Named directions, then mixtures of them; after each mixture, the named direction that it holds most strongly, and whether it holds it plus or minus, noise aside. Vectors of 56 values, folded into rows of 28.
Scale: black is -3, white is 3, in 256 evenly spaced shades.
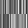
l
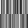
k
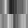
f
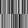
k, minus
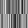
l, minus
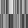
k, plus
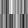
f, minus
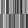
k, plus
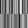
k, minus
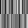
k, minus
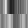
f, plus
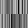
l, minus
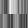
f, minus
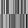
l, minus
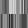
f, minus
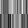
f, minus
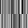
k, minus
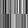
l, plus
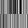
l, plus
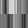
f, minus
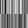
k, minus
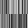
l, minus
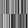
l, minus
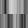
f, minus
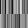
k, minus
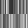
l, plus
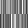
l, plus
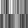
f, minus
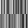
k, plus
